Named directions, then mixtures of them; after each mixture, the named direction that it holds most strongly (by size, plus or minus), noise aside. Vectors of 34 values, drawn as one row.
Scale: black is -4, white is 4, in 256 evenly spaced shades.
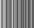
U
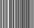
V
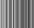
U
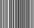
V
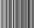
U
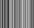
V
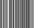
V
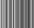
U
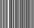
V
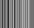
V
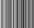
U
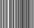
V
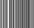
V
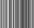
V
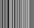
V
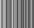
U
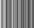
U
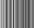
U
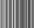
U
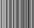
U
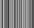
V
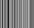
V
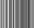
V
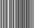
V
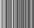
U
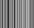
V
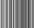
U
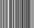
V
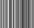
V
